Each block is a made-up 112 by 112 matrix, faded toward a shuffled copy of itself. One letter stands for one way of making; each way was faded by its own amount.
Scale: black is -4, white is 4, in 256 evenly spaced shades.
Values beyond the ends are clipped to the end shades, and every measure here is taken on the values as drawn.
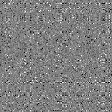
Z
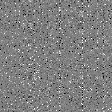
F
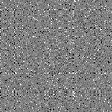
Z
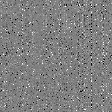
F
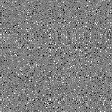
Z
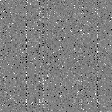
F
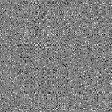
Z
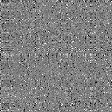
Z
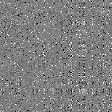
F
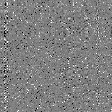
F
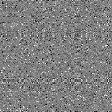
Z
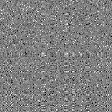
Z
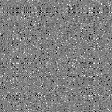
Z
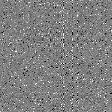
F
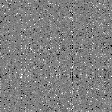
F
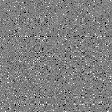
Z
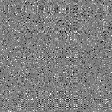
Z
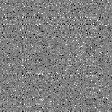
Z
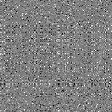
Z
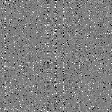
F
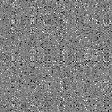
Z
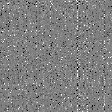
F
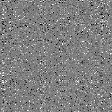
F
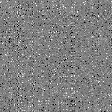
F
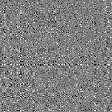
Z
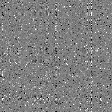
F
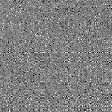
Z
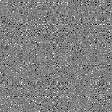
Z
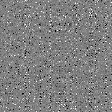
F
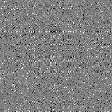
Z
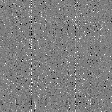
F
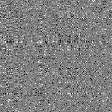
Z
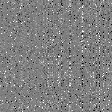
F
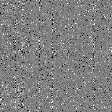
F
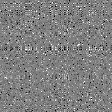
Z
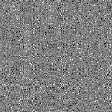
Z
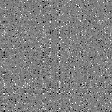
F
